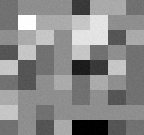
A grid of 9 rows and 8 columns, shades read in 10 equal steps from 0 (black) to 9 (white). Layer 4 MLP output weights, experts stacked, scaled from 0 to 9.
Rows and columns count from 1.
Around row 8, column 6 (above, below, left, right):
5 0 5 5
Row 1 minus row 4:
1 -2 1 0 -5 2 1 0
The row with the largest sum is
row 2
